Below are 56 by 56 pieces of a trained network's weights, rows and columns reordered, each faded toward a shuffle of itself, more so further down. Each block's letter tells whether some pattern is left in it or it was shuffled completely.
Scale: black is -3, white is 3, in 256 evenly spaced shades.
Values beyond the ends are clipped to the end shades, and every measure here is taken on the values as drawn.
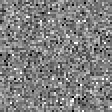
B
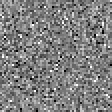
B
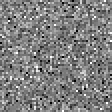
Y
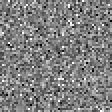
Y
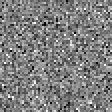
B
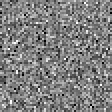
Y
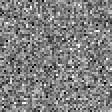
B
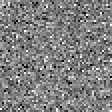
B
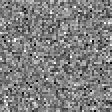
B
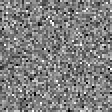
Y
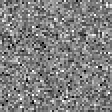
B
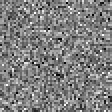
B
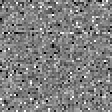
B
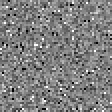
B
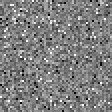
B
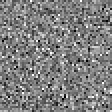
B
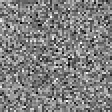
Y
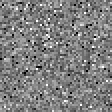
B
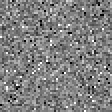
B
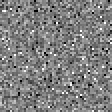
Y
